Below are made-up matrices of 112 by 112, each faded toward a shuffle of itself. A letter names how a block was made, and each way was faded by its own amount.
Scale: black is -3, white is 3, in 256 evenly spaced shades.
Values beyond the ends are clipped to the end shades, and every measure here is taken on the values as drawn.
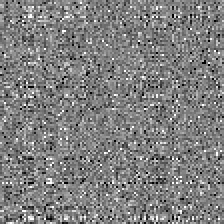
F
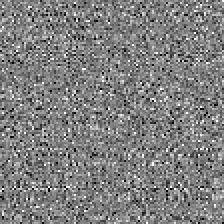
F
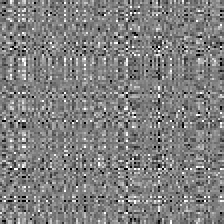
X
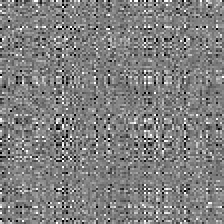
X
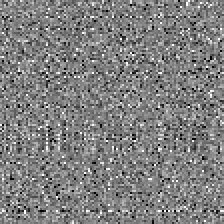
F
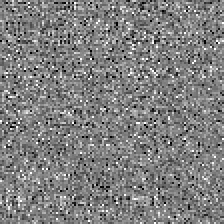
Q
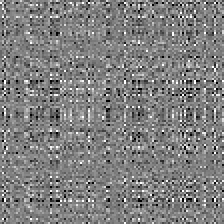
X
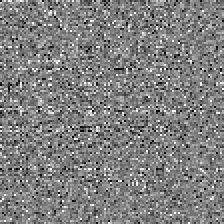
F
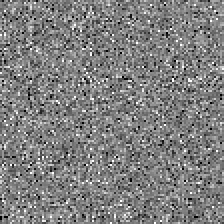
Q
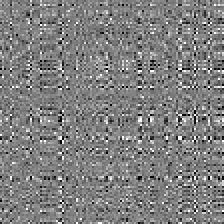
X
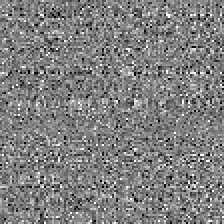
F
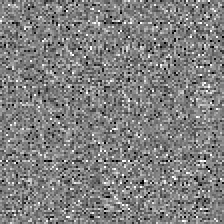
Q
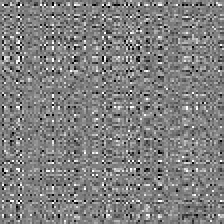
X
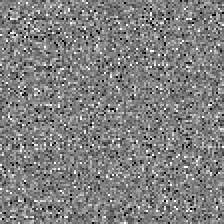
Q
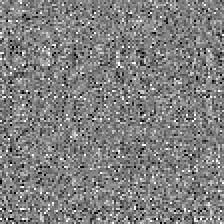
Q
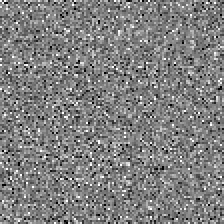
Q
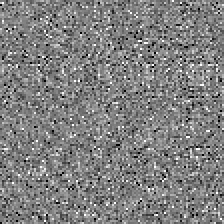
Q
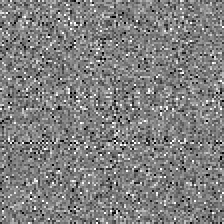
Q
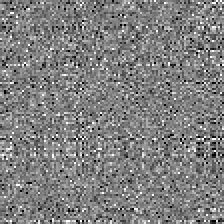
F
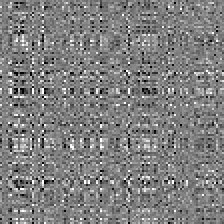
X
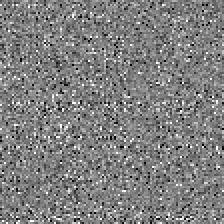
Q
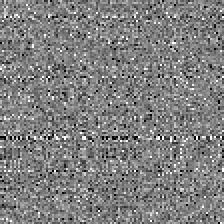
F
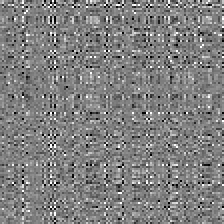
X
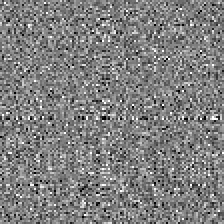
F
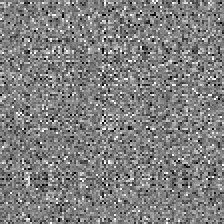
F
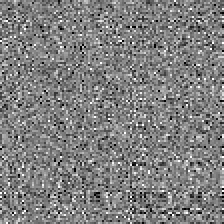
F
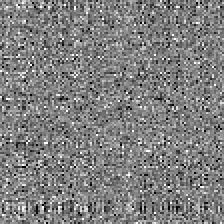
F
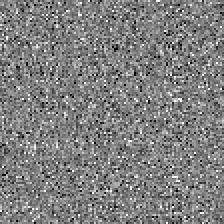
Q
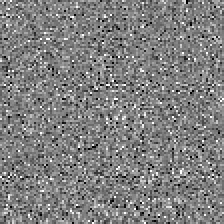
Q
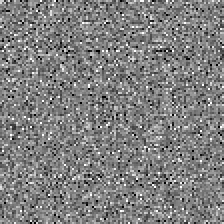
Q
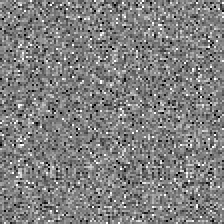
Q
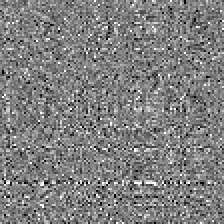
F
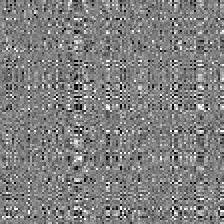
X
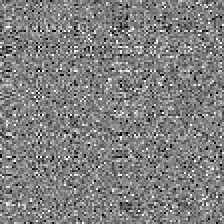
F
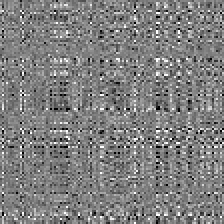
X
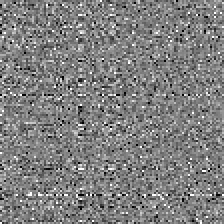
F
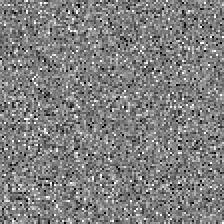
Q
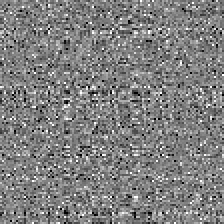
F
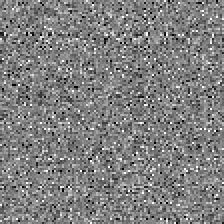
Q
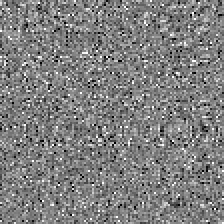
Q
